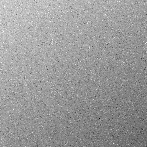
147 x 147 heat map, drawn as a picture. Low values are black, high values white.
Stripes: none. Slope: up to the top left. Odd rows or columns: none. Mirror symmetry: none. Ninth with the highest average: top left. Ninth with the lowest average: bottom right.
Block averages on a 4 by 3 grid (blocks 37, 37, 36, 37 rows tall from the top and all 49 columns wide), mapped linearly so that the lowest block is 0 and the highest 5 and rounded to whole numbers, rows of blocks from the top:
543 / 432 / 321 / 210
